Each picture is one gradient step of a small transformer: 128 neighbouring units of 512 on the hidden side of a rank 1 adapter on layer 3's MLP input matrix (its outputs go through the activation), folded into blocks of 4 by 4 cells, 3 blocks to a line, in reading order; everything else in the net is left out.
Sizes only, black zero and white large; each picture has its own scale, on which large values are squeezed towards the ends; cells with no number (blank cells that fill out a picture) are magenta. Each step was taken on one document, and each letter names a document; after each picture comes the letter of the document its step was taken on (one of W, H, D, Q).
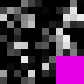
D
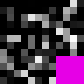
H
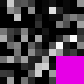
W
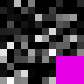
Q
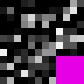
H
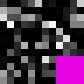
D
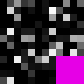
W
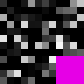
D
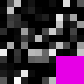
Q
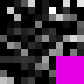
W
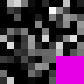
W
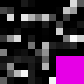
H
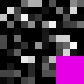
D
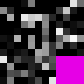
H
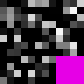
D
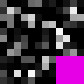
D
